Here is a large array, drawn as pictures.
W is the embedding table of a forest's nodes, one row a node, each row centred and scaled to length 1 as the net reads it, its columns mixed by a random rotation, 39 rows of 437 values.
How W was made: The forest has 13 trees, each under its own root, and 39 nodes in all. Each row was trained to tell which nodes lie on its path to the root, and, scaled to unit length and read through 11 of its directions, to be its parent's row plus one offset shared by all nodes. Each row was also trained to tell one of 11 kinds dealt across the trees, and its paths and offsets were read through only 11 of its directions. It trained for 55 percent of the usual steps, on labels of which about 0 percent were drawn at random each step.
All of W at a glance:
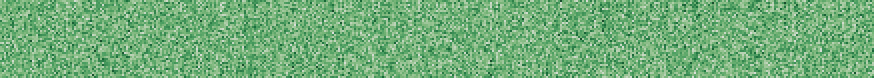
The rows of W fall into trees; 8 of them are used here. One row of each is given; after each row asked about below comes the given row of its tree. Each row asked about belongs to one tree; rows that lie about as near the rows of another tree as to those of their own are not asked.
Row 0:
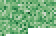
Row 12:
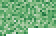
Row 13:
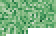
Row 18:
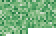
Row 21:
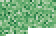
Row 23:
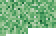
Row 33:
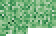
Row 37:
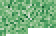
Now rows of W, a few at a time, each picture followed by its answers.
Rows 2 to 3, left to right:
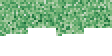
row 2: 13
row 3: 13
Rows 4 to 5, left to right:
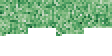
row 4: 0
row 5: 13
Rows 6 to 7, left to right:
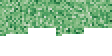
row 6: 33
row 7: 12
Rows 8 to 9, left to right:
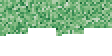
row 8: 23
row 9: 21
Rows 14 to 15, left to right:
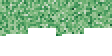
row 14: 13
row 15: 37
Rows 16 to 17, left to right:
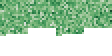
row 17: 12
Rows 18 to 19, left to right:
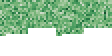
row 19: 0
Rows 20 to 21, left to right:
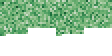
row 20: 37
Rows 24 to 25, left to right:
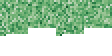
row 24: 23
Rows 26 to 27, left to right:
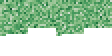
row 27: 0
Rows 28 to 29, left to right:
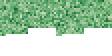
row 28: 0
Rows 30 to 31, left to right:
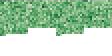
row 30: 37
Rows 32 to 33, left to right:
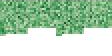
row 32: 37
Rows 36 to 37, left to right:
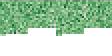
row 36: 21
